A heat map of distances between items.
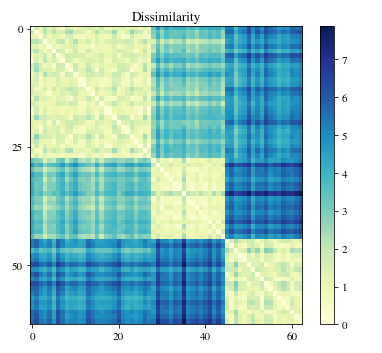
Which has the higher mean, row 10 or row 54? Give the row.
54
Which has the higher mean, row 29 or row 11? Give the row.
29
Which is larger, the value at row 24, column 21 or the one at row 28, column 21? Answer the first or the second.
the second
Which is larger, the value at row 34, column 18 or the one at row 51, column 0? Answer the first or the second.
the second
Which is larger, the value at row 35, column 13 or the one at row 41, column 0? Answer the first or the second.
the second
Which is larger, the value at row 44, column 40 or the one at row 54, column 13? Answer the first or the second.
the second
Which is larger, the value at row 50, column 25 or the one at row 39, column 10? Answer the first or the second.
the first
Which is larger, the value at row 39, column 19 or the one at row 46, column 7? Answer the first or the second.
the second
